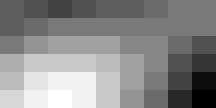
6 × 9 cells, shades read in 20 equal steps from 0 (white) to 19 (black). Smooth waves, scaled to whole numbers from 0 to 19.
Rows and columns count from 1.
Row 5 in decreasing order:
18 14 10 7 5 4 2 1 1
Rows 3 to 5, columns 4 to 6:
7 7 9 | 4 5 7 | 1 4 7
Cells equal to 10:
11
